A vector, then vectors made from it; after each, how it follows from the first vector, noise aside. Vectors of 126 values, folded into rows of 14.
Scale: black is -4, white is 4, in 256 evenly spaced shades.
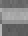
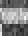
scaled up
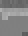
partly zeroed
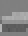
partly zeroed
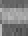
copied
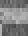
copied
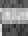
scaled up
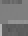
partly zeroed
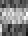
scaled up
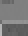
partly zeroed
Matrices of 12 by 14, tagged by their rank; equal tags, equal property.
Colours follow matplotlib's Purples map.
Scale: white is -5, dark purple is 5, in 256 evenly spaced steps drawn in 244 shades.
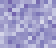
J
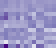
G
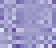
G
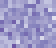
J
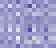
G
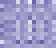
G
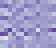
G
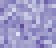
J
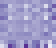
G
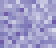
J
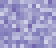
J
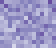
J
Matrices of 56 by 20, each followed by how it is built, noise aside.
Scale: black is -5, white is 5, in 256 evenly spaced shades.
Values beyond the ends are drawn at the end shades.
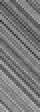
Toeplitz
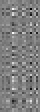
low rank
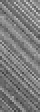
Toeplitz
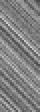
Toeplitz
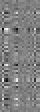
low rank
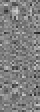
low rank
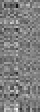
low rank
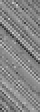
Toeplitz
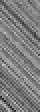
Toeplitz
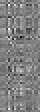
low rank
